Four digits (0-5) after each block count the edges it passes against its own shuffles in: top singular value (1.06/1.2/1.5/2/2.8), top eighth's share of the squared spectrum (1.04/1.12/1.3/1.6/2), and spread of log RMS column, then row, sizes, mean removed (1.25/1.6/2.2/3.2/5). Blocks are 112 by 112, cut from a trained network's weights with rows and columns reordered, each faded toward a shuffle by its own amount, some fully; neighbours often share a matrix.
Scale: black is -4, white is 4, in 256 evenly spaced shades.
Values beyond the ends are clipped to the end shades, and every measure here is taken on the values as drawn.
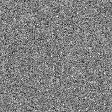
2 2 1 1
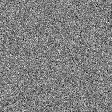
2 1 0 0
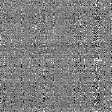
3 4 4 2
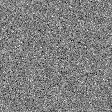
0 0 0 0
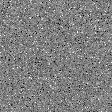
0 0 0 0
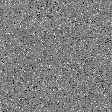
0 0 0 0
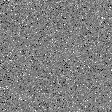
0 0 0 0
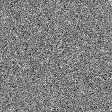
0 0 0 0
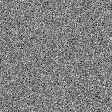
2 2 0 0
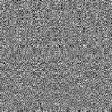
4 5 3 3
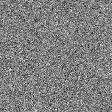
2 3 1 1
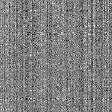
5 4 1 4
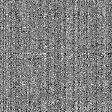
4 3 0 3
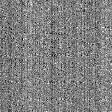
4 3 1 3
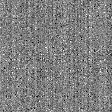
3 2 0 2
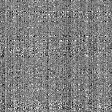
4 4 1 4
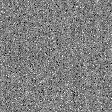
1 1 0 0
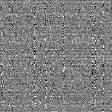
3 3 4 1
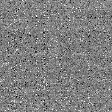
2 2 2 0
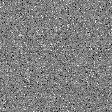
1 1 1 0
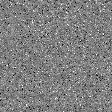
1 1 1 0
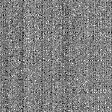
4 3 1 3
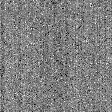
3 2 0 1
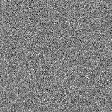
3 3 1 1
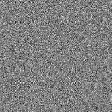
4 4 2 2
